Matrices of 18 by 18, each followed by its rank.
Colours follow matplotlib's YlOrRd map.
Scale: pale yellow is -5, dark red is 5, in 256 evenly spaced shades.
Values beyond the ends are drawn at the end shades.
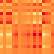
one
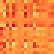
two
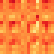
two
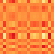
one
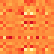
two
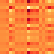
one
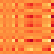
one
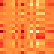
two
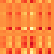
one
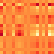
one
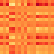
one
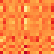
two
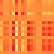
one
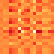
two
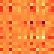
two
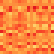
two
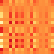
one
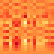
two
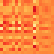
two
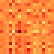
two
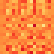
two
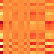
one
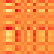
one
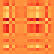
one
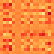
two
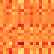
two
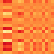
one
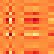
one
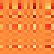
one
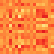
two
